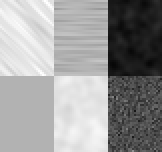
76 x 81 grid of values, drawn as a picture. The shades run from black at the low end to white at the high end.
It is made of 2 by 3 panels. Panel 1,1: very high, slanting down to the right, faint in contrast. Panel 1,2: high, streaked across, faint in contrast. Panel 1,3: very low, blotchy, faint in contrast. Panel 2,1: high, flat. Panel 2,2: very high, blotchy, faint in contrast. Panel 2,3: low, fine-grained.
